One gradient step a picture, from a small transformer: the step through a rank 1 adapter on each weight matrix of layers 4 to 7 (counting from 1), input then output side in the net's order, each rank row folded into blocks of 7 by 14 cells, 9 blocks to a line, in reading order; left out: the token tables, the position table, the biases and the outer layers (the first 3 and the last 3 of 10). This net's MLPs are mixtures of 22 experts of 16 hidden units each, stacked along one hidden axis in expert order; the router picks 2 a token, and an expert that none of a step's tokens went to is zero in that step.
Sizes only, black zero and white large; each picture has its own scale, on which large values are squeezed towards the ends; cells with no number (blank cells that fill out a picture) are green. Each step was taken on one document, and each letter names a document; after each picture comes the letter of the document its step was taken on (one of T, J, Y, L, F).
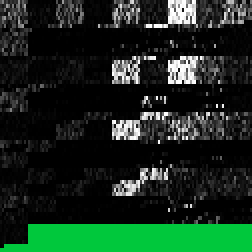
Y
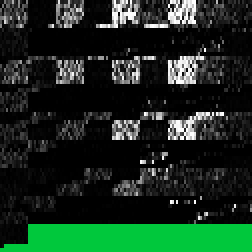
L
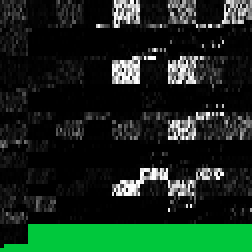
Y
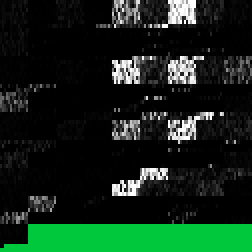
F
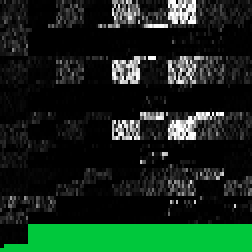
L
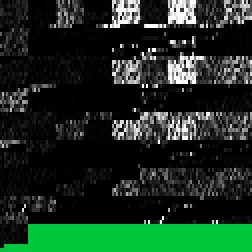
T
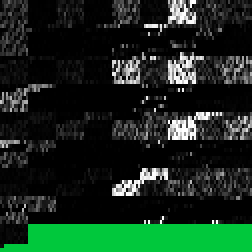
T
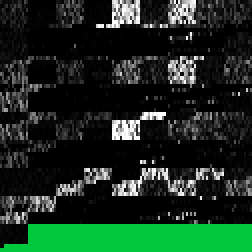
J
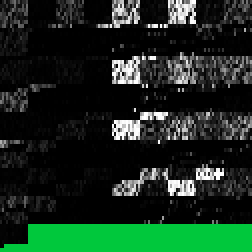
T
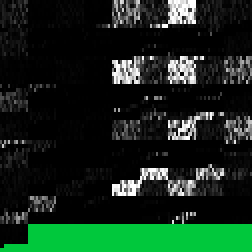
F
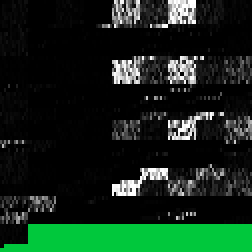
F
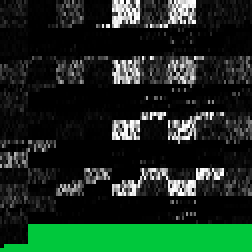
J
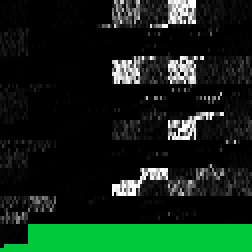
F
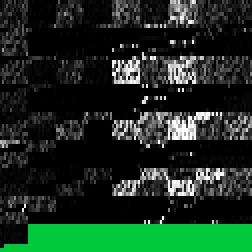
T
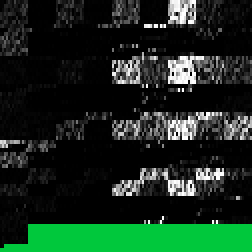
T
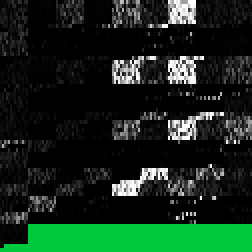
F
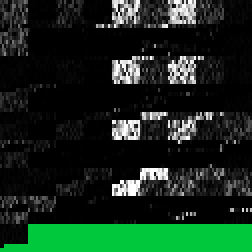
F
